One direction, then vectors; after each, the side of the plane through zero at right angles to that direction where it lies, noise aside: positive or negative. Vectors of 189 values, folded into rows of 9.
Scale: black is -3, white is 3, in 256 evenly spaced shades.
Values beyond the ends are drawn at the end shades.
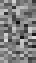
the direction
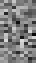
positive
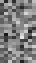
negative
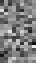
negative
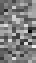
negative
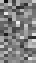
negative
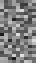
positive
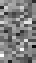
positive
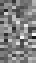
negative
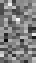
negative
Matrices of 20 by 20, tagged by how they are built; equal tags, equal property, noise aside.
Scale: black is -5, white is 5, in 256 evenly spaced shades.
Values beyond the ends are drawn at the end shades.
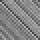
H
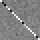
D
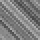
H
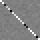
D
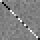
D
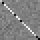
D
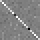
D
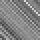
H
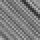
H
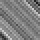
H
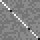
D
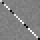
D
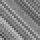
H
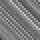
H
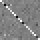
D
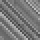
H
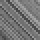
H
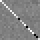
D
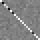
D
